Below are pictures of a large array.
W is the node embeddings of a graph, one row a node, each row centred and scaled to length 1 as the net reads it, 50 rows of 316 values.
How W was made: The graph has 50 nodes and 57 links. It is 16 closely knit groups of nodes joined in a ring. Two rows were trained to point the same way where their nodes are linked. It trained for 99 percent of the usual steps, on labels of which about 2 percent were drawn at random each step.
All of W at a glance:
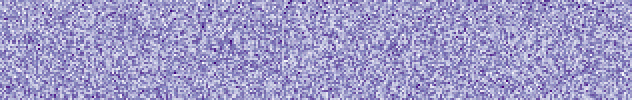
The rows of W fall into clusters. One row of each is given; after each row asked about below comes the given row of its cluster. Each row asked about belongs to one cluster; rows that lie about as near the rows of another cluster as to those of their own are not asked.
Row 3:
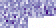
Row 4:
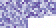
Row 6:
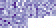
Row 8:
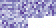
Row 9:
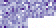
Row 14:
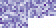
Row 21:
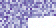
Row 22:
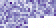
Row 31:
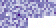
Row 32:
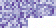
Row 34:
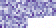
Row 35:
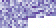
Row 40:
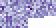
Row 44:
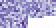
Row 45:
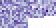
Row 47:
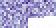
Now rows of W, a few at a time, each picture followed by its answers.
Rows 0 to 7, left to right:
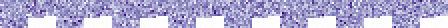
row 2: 35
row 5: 9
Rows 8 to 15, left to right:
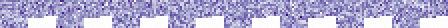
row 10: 3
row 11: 9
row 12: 32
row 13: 35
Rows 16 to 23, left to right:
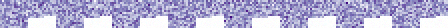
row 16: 31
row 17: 45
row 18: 44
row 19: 31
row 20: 21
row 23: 40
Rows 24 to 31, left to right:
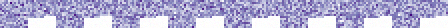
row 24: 22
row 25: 31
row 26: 6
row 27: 34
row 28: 45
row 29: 21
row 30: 32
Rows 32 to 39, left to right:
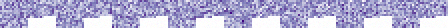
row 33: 4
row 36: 6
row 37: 14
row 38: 21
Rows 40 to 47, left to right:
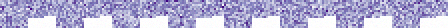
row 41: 4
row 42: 8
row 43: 47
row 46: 44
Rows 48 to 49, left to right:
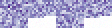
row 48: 47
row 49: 14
